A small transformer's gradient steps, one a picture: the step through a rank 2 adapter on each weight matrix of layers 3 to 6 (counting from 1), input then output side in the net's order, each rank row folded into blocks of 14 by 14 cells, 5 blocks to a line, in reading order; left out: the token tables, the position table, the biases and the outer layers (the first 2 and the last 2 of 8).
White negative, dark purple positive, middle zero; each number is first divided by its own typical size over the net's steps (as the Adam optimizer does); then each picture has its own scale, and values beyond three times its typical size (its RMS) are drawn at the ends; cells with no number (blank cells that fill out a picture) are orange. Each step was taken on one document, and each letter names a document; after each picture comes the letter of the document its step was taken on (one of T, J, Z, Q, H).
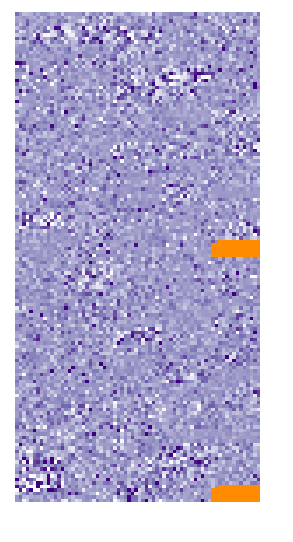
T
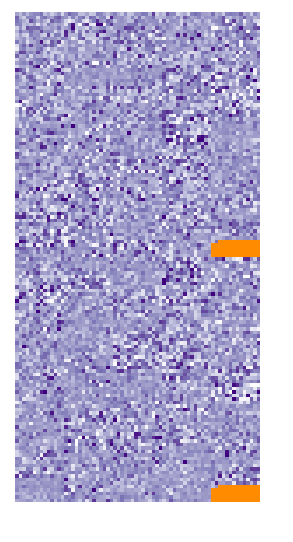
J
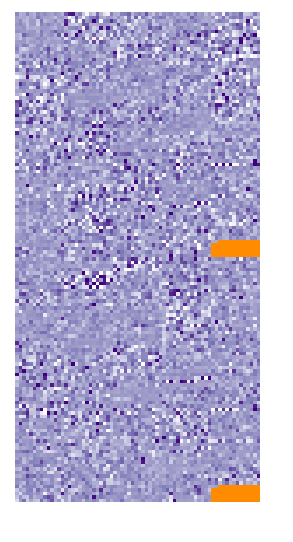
J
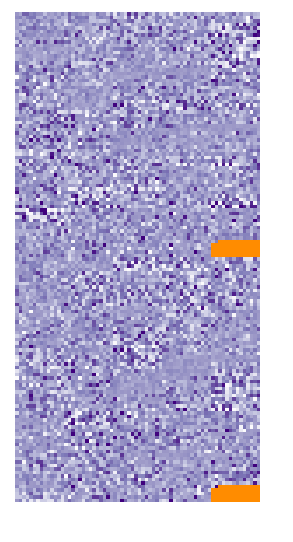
J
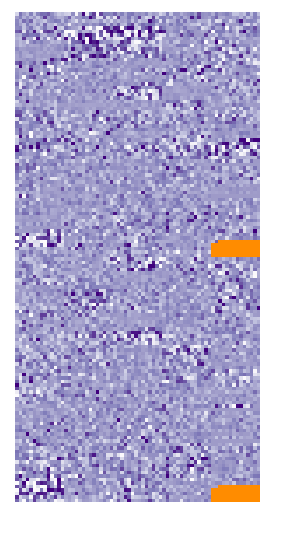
T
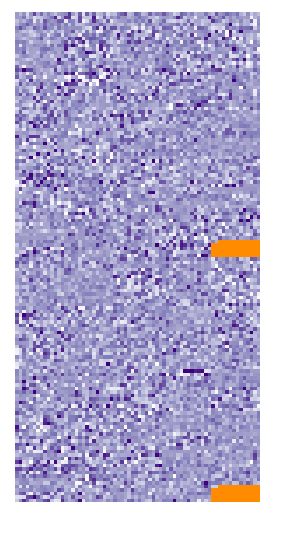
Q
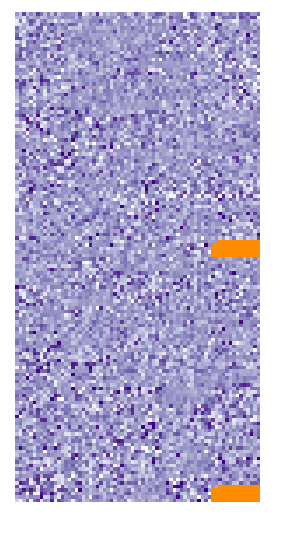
Q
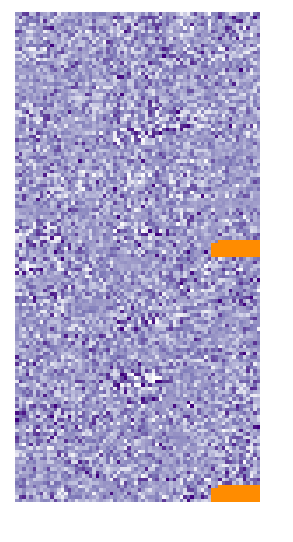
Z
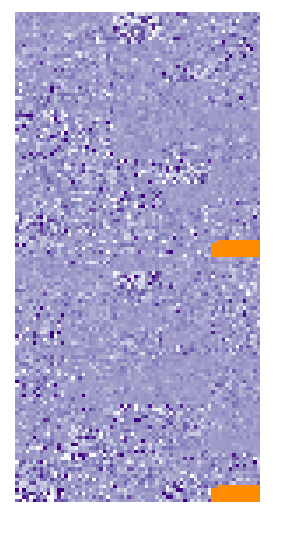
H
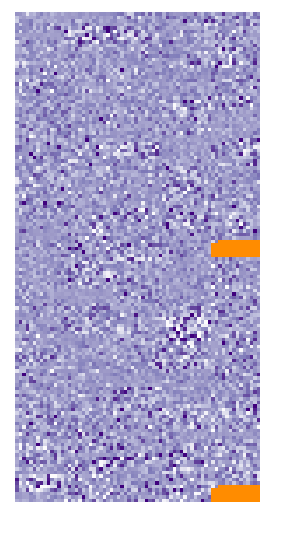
T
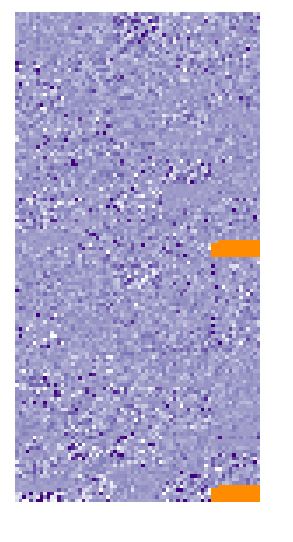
H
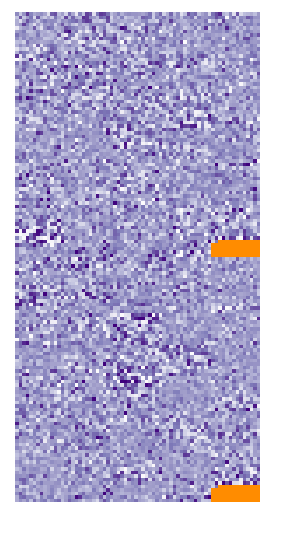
Z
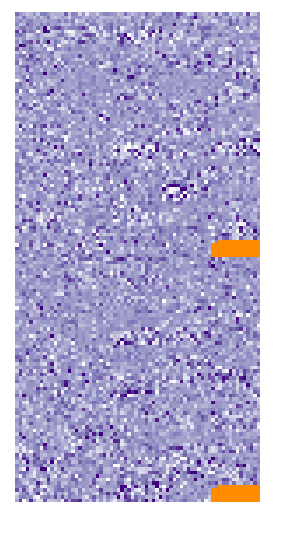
T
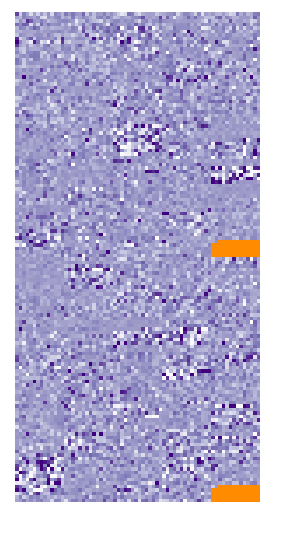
T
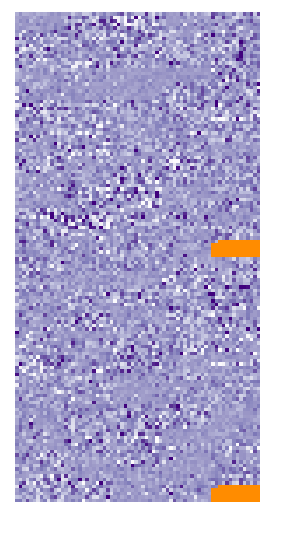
J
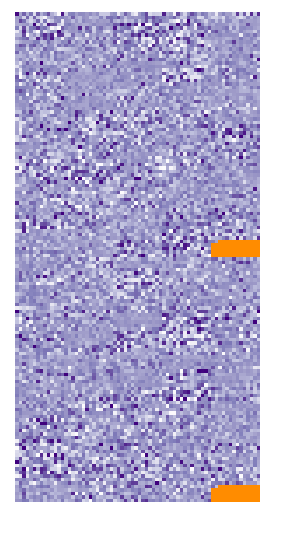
Q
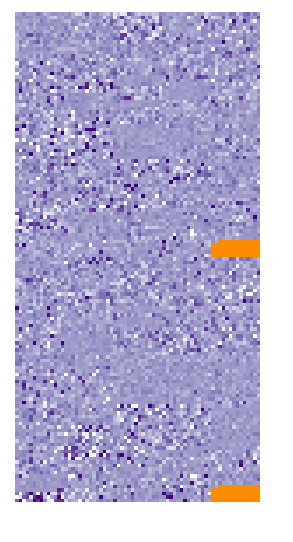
H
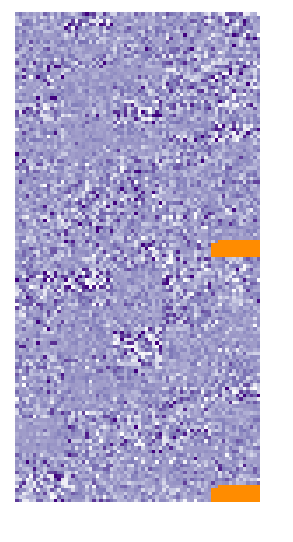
J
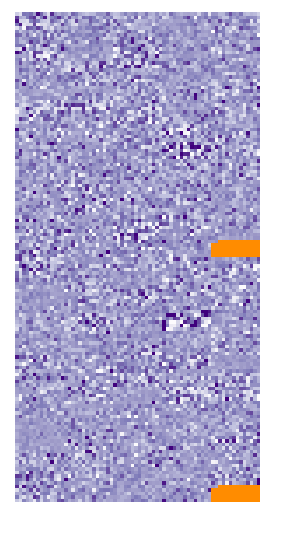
J
